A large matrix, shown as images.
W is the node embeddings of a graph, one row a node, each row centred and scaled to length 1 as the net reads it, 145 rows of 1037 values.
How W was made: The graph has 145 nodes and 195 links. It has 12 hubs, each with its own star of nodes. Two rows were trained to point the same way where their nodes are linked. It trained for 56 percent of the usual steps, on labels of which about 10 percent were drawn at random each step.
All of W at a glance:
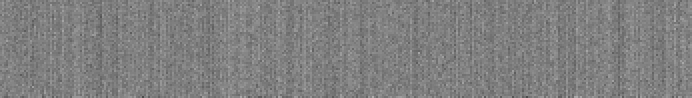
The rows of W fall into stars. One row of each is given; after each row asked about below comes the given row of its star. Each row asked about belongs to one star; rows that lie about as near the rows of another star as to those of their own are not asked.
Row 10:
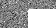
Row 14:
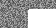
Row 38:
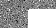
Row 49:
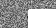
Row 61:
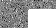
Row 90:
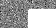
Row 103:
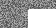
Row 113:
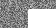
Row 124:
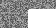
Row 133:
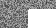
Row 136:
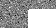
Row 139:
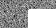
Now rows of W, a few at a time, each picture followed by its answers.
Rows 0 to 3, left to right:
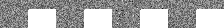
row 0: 103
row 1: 49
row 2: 113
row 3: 133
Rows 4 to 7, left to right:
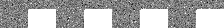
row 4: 38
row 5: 103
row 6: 113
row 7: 14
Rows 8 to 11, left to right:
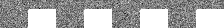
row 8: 113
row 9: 61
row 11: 10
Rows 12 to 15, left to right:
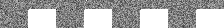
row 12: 90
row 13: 61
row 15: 136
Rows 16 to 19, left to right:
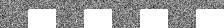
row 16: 10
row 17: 61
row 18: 61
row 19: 139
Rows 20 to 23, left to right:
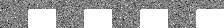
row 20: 103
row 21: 49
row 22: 136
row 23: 113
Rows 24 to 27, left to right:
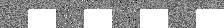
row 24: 136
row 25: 90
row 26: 38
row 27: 49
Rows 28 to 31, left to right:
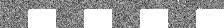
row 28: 139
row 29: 61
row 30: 10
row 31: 113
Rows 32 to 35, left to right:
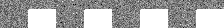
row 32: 90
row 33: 14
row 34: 10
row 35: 49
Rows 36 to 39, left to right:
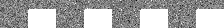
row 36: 14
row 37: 90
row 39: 90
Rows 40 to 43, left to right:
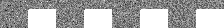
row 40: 124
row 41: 38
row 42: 124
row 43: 139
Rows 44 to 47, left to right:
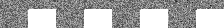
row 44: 10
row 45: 139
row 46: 61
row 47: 38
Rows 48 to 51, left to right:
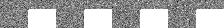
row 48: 136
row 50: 90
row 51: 136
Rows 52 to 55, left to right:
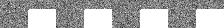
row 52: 136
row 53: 139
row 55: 113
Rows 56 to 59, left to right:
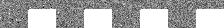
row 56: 124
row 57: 103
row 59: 139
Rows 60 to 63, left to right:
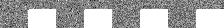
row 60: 113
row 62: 38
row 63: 90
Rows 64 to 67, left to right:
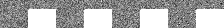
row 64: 49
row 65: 103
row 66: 10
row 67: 49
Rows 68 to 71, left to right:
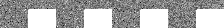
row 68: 136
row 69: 10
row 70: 38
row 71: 49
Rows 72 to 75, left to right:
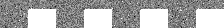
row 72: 113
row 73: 38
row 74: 14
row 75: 90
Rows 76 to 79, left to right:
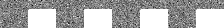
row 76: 61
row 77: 49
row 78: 139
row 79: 10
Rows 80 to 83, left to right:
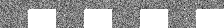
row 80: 113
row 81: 90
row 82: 103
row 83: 10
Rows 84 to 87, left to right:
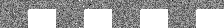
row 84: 49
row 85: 61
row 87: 90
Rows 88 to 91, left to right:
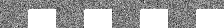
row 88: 103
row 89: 113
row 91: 133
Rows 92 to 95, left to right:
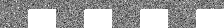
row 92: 49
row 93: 136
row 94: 133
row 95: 10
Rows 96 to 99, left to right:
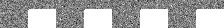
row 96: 124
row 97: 14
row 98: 49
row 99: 124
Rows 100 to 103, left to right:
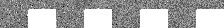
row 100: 136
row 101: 49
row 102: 133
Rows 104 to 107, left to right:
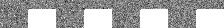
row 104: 90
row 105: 136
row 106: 124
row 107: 14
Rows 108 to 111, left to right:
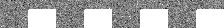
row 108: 10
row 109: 124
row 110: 133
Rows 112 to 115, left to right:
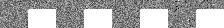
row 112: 49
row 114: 49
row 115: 61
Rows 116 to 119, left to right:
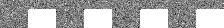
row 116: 133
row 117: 90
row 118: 133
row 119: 90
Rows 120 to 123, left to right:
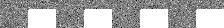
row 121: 38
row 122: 38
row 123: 10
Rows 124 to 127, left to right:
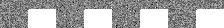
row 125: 113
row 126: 61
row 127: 124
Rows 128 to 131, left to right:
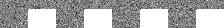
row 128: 103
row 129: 124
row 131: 38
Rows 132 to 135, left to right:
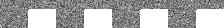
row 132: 10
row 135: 136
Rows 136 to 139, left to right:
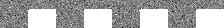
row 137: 139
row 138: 133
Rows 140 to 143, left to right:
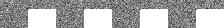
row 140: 136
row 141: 139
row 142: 113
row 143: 133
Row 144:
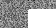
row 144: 139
